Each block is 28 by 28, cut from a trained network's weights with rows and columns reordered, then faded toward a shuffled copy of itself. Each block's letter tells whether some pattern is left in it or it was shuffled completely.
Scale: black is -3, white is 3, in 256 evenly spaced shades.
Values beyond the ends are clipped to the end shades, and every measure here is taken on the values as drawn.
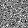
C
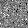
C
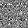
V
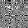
V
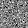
C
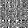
V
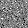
C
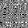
V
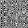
V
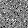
C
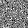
C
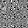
V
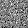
C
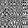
V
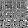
V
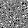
C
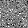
C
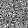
C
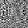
V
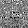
V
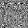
V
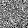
C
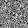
C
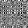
V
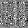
V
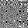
V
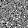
C
